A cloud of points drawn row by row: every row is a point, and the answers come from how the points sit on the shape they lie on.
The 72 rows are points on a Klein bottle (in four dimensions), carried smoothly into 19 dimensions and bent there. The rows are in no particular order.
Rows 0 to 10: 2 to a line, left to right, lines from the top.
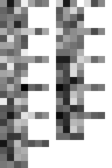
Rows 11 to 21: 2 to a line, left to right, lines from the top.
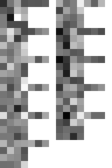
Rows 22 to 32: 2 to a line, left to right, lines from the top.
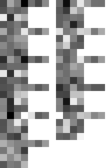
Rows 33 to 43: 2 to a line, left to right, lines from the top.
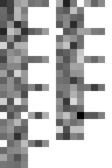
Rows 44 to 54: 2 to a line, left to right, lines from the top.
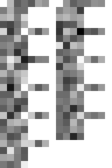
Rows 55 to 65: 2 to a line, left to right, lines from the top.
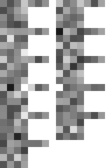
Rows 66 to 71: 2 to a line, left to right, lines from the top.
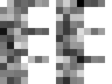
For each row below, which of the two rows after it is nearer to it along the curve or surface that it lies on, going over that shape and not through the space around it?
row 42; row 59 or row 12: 59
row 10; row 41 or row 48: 41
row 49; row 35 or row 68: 68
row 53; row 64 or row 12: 12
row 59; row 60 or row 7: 60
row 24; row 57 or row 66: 57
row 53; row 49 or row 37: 49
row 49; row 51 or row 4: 51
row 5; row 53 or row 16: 16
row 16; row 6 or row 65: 65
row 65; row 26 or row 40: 40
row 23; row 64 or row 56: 56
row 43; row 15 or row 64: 15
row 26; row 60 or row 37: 60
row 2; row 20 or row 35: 35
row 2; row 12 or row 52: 12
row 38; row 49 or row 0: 49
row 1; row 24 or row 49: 49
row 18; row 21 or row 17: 21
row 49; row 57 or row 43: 43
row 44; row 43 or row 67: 67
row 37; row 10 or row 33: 10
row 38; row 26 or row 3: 3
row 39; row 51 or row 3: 3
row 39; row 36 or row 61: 36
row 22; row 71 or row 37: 71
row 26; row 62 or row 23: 62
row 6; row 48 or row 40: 48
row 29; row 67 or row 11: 11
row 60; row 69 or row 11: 11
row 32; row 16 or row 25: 25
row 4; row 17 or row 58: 58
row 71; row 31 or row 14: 31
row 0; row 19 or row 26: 19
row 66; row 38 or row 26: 26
